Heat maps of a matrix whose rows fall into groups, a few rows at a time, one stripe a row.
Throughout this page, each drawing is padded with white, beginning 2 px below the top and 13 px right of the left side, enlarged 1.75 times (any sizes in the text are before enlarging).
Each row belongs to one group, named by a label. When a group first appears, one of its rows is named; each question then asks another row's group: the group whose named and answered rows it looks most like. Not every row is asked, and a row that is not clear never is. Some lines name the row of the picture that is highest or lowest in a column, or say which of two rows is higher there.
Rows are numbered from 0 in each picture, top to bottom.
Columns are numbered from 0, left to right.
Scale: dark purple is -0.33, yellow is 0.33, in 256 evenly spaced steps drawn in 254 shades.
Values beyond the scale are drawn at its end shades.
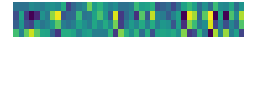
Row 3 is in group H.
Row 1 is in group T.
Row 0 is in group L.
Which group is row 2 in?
T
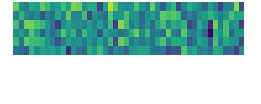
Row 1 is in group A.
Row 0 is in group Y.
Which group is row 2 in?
H
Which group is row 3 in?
H
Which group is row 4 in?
H
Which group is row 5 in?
L
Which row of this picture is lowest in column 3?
1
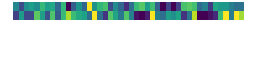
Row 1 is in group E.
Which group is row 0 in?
L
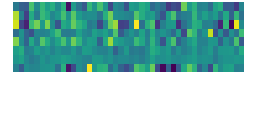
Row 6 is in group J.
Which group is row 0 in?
L
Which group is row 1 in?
Y
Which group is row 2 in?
Y
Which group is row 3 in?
T
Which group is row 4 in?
Y
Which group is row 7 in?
L
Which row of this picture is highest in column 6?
2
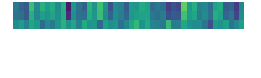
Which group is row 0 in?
L
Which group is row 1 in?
L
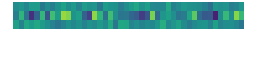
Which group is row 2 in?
H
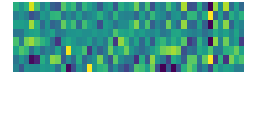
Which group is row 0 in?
H
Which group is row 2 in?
H
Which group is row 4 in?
H
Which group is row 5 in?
A
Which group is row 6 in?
T
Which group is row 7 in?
L
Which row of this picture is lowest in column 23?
6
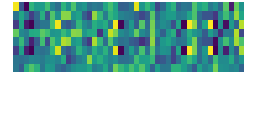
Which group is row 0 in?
Y
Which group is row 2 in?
T
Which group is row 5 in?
T
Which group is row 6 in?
L
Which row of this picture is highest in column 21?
7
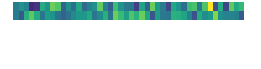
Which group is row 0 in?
T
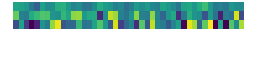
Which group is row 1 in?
Y
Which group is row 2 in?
T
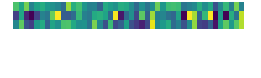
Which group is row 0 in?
A
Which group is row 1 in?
T
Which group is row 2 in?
E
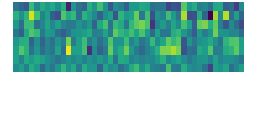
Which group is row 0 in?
L
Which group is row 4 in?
A
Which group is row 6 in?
H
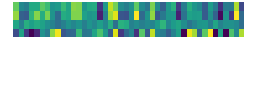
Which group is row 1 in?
Y
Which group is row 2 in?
H
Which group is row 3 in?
T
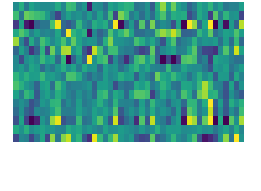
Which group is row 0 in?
A
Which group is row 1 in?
H
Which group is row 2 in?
T
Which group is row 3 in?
A
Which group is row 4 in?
Y
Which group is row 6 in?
L
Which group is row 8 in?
A
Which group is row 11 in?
T
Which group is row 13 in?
T
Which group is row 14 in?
A
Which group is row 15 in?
E
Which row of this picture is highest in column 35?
10
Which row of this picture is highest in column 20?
1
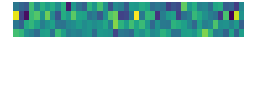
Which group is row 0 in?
L
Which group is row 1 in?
Y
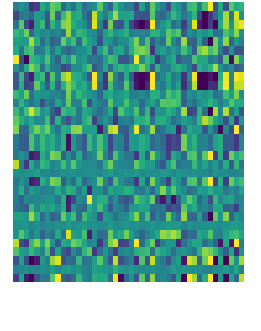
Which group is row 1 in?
E
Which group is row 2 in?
E
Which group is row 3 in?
A
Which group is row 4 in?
H
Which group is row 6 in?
Y
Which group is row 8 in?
E
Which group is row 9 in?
E
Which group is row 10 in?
A
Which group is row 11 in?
A
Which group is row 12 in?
H
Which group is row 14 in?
Y
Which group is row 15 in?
L
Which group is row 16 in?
L
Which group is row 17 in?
T
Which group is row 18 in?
Y
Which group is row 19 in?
H
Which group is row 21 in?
A
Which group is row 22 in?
L
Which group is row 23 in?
L
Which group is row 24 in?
H
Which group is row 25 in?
A
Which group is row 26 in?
A
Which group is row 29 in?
T
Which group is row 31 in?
T
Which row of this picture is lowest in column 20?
31
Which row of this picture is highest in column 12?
14
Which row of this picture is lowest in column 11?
22
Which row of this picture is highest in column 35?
5
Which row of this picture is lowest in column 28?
22
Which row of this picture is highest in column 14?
22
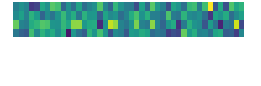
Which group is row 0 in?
T
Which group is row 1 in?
H
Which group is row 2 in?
Y
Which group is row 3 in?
L
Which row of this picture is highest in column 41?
0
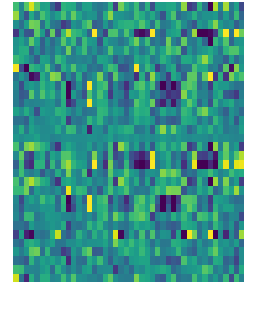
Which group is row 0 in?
H
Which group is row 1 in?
Y
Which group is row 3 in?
E
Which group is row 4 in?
H
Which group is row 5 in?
A
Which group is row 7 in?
Y
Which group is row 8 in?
T
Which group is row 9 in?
L
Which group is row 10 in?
L
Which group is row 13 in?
L
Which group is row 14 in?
A
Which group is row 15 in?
H
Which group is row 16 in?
H
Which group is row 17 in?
E
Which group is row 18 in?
E
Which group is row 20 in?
H
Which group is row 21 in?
A
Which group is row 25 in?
L
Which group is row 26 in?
T
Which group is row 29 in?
L
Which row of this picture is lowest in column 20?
26
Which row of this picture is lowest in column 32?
26
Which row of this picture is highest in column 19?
26
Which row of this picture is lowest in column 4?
8
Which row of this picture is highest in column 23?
7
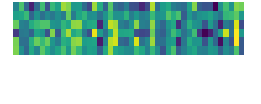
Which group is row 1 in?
A
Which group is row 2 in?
Y
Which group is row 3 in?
E
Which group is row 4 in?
Y
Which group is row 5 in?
Y
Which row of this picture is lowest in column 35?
3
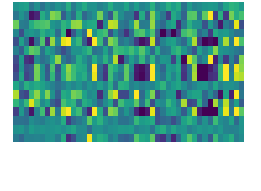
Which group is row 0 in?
A
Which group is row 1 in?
T
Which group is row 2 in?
Y
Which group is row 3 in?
L
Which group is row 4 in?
E
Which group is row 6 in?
T
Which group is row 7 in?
E
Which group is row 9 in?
H
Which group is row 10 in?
Y
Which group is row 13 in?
L
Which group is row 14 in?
A
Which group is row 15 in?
L
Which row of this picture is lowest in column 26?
11
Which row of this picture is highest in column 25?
11
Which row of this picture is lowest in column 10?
3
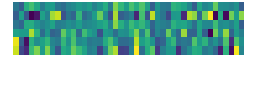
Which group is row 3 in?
H
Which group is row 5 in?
Y
